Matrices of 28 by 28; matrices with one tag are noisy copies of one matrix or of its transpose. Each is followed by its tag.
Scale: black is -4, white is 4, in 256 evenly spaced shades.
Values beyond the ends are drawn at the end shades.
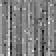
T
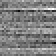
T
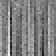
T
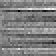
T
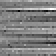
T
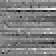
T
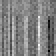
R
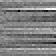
T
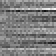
T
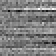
T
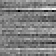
T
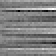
T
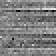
T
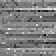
T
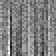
T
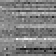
R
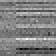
R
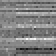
R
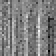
R
